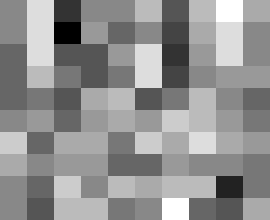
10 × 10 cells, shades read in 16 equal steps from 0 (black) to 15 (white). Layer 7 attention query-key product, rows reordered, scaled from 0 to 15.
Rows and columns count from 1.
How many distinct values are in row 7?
6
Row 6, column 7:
12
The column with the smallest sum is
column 3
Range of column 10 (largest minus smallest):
4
